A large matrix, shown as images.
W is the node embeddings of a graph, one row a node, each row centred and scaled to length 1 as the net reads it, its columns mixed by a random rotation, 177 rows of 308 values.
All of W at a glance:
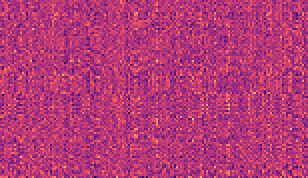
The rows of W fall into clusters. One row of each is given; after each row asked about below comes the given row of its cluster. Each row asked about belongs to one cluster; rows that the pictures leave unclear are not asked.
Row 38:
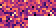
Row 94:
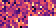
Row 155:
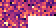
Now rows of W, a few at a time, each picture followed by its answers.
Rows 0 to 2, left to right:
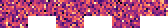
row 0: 155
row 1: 38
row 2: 94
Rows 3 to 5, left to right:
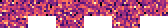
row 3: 155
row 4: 38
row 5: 155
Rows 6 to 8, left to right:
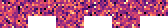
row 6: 94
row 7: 38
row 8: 155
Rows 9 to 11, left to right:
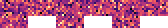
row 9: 94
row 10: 155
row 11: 94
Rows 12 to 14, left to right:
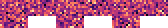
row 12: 38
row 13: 38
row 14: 38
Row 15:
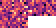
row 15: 38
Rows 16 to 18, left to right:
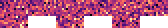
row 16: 155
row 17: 38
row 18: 38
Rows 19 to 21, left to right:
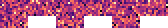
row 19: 38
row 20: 155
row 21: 94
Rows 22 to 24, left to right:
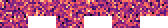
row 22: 94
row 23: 38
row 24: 94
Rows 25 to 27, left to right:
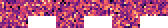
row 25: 94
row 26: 94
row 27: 155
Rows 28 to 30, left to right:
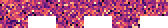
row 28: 38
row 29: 38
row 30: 155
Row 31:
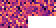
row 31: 94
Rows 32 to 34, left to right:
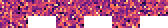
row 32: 94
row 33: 155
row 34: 155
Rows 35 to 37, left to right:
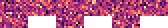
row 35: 94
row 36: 38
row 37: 155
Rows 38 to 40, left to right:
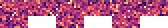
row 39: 155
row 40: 155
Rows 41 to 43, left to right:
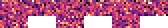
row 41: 38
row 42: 155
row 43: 38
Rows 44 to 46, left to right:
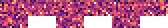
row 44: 155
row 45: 38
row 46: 94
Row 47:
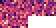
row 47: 155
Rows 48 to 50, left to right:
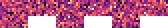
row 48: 38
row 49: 155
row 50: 94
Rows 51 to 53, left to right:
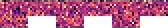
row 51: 94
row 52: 94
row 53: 38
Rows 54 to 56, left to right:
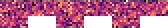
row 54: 155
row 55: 38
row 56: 155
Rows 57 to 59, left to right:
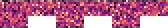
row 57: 94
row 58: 94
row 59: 155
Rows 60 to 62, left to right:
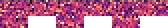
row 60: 155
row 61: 155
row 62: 94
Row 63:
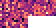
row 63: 155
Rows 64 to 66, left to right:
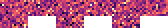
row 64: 38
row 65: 38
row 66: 155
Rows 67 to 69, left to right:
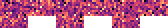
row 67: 94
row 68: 94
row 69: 94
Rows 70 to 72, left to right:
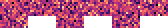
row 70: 38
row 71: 94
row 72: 38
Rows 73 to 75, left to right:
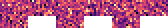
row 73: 38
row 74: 38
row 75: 38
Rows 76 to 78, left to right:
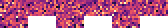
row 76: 155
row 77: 155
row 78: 155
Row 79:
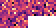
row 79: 38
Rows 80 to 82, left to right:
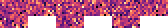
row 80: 38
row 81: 38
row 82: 155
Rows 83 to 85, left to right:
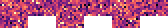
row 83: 38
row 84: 155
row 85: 38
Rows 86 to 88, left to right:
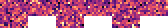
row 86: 38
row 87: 155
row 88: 155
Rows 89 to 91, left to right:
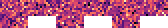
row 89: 38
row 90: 155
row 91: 38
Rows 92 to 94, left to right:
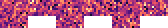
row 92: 38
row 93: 38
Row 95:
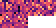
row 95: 94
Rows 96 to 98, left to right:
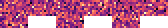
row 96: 155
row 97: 94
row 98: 94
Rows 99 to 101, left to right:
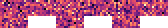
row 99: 94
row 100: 38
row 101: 94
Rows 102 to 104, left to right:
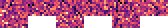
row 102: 155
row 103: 94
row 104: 94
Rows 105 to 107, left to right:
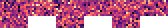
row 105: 94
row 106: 155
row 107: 38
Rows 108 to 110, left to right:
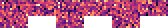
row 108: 94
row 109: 94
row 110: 38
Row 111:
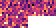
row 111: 155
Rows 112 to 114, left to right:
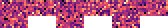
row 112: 94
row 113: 94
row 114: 155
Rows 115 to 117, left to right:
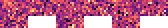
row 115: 38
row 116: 38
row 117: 38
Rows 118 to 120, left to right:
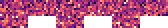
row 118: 155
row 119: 155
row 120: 155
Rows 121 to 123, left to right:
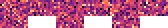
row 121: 38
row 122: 94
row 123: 155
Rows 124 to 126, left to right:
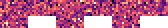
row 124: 155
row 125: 38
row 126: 155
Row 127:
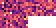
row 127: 94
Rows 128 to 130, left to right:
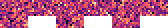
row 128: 38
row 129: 38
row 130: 94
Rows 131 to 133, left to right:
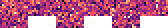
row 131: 38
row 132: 94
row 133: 155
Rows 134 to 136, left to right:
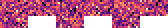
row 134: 38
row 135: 94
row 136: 38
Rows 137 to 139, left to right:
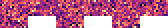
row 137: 38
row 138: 38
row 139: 155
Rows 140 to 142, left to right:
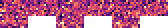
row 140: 155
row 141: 155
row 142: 155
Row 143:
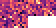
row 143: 38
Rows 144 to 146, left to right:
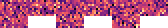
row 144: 94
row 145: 94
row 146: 38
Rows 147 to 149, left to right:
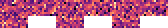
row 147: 155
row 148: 94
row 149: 94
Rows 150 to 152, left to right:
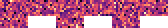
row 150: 94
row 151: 155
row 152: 94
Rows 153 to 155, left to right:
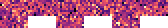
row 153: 38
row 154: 94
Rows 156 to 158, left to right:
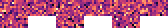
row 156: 155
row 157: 155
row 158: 38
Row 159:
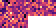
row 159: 94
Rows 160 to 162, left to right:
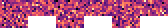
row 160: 94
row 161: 155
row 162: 38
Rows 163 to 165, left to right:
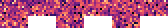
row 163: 155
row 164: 94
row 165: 38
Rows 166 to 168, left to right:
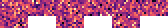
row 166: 38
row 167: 38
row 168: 155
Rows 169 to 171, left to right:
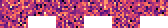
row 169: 38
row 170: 94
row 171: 94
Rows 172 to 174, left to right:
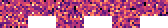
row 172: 94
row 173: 94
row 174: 155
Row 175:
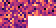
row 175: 94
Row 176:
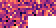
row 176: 38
